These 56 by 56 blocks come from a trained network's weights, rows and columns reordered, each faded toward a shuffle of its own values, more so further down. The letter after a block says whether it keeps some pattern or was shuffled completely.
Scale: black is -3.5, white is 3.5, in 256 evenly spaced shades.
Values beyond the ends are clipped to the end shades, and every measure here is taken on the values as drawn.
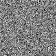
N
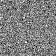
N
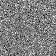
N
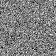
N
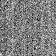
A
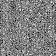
A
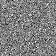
N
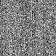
A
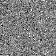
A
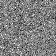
N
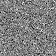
N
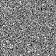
A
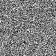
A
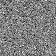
N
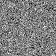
N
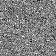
N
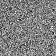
N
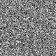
A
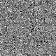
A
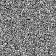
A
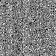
A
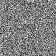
N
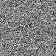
N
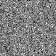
N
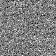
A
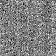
A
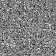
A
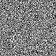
A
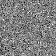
N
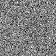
A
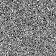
N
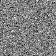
A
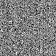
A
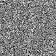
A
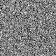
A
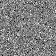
N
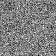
A
